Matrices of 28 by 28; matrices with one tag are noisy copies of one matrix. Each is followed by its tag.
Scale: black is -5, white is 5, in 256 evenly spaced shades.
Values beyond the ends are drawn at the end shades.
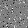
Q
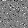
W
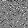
W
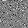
W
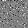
W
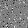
Q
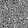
Q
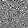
W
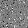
Q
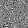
Q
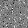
Q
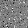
Q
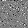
W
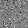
Q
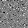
W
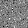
Q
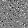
W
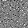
W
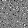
W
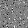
Q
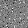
Q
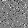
W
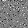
W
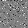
W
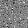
Q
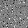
Q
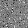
Q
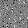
Q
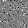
W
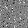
Q
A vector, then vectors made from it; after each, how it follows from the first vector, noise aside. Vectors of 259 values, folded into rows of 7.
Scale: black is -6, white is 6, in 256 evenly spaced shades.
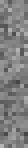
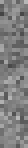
reversed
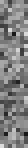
scaled up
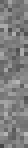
negated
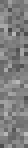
negated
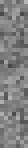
reversed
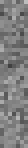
reversed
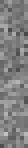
negated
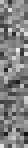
scaled up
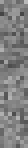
reversed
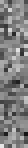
scaled up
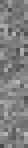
negated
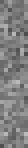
negated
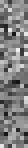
scaled up
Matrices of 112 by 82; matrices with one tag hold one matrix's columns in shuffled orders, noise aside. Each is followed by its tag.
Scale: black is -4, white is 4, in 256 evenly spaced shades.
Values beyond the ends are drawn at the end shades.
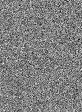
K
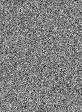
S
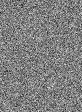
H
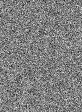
S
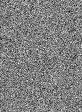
K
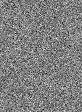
H
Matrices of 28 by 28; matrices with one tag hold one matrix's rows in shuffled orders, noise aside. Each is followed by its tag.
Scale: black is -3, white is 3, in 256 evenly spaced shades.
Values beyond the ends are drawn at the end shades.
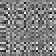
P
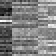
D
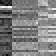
D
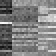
D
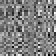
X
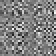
X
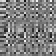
P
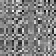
X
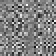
X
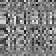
P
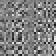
X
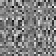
X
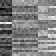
D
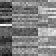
D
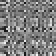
P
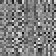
X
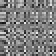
P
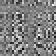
X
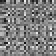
P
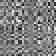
X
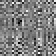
X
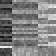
D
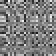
P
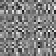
X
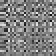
P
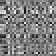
P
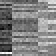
D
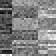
D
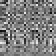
P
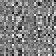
X
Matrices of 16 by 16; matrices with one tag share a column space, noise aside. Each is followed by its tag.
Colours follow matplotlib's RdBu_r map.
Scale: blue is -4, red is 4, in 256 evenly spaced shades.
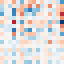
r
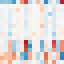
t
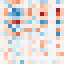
r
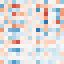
r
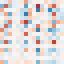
r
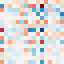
r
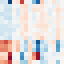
t
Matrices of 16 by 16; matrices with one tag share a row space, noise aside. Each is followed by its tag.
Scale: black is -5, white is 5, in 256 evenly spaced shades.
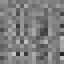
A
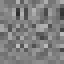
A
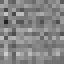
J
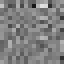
A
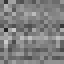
J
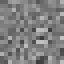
A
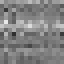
J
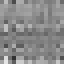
J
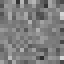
A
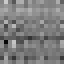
J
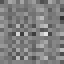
A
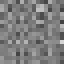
A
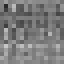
J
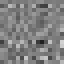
A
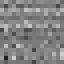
J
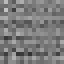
J
